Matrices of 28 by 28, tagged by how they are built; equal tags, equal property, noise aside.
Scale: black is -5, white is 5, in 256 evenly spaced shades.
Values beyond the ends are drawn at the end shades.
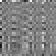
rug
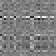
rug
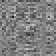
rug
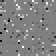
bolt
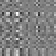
rug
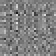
rug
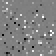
bolt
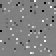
bolt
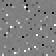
bolt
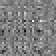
rug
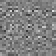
rug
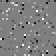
bolt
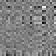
rug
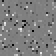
bolt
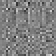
rug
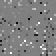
bolt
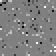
bolt
